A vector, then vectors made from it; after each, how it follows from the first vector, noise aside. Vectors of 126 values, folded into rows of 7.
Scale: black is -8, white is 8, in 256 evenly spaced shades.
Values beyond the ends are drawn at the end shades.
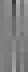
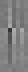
wrapped around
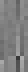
wrapped around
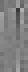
wrapped around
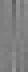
shrunk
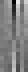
scaled up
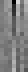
scaled up
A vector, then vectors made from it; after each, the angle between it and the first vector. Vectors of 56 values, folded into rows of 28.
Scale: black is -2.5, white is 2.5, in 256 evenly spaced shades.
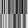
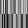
nearly opposite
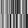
orthogonal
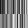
orthogonal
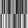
nearly parallel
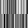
partly opposed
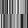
partly opposed
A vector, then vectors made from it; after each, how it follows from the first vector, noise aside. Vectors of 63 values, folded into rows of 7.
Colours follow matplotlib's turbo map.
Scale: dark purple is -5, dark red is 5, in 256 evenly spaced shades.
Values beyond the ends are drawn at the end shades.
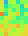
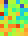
scaled up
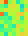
sign-scrambled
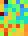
scaled up
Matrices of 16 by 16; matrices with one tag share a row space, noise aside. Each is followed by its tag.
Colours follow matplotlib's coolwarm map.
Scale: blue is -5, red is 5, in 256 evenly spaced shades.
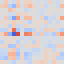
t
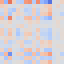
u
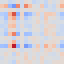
t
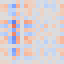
t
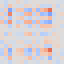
u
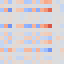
u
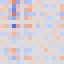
t
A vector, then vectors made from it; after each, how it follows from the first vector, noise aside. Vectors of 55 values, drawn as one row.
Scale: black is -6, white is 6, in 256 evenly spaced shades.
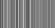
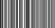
scaled up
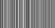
copied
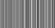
reversed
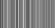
copied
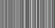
reversed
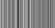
sign-scrambled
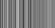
sign-scrambled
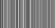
copied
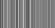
copied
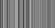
sign-scrambled
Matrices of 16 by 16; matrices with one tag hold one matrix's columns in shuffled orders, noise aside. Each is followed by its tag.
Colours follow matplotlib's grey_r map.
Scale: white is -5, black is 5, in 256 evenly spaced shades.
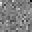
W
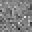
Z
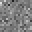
W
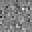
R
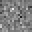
R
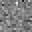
W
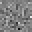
Z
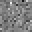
W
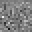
Z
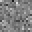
W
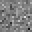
Z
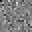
W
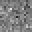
R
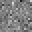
W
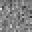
R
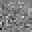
Z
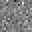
W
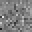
Z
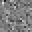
W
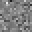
W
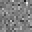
W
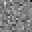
W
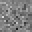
Z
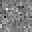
R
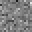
W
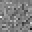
Z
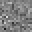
Z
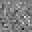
Z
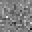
Z
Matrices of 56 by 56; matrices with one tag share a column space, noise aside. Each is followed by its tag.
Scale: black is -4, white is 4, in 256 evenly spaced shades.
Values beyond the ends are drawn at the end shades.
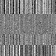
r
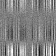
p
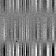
p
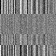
r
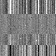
r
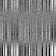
p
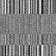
r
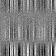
p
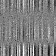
p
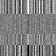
r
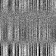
p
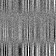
p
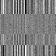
r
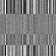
r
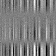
p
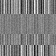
r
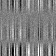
p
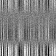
p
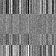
r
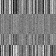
r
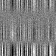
p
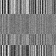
r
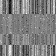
r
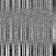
p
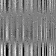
p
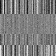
r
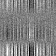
p
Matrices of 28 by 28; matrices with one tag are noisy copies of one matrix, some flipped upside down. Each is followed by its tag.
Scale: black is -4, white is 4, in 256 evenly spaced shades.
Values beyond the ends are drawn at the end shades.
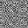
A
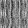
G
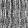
G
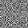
A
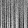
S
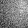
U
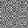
A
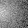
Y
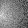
Y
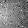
Y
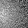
Y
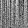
S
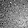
U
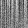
S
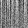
S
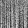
S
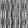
G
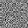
A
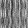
G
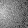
Y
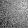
U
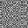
A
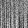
S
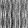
G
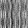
G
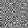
A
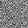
A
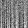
S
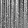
S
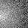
Y
